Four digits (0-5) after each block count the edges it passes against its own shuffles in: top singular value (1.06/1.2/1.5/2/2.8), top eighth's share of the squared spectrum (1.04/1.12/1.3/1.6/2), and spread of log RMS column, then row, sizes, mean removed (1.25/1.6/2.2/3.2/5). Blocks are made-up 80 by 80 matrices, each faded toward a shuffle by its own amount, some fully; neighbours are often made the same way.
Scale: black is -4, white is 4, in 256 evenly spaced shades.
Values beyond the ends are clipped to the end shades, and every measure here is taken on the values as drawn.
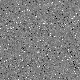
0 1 0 1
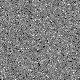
0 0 0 0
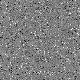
3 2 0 0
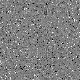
3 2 1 0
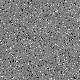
0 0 0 0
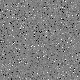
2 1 0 0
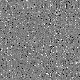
3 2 1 1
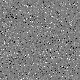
1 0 0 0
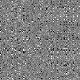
4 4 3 2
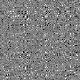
4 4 2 2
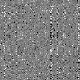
4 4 2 2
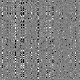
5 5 3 2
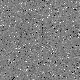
2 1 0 0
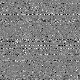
2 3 0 3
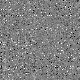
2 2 1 2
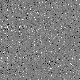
3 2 1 0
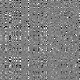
4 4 3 3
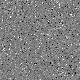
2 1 0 0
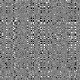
5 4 3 3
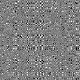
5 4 3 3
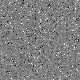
2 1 0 0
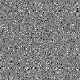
3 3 1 2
